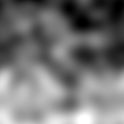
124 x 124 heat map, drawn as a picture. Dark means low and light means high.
Lone odd cells: none. Grain: smooth. Slope: up to the bottom. Odd rows or columns: none. Ninth with the lowest average: top right.
